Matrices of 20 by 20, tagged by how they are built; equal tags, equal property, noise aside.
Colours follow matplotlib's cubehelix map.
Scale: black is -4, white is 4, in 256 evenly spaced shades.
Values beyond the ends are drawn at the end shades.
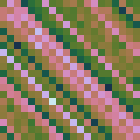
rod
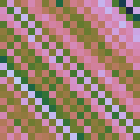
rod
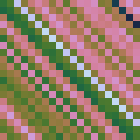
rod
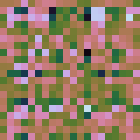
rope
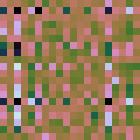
rope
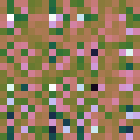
rope
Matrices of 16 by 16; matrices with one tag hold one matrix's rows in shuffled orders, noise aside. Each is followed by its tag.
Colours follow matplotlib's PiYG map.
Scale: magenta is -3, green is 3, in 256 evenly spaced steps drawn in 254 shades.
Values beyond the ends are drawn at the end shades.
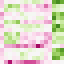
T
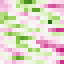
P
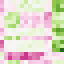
T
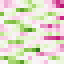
P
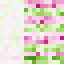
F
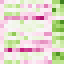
T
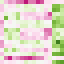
T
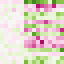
F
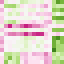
T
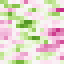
P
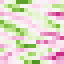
P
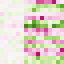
F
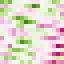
P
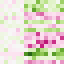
F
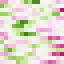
P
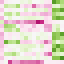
T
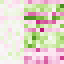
F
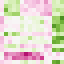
T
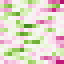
P
